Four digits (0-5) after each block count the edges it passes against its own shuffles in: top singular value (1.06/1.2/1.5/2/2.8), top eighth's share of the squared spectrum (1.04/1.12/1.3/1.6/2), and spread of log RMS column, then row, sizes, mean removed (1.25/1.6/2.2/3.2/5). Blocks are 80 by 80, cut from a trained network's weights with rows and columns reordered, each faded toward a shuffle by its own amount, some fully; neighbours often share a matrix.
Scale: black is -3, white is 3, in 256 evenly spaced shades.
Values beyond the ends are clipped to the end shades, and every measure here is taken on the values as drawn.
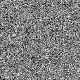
0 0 0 0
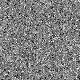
0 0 0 0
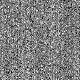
2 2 1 1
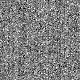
2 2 0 1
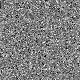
0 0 0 0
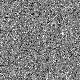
0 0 0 0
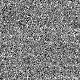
2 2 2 0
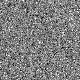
0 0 0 0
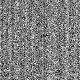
3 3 0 2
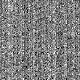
3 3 1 2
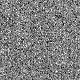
0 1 0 0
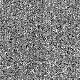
1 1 0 0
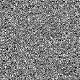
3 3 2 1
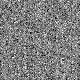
1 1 0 0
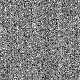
1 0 0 1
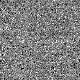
2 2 2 0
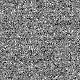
1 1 1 0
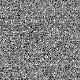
1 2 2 0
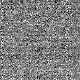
2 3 3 1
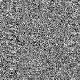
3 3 2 1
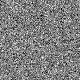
1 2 0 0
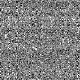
2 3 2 1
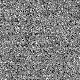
2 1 1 0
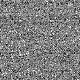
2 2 1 0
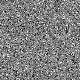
0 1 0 0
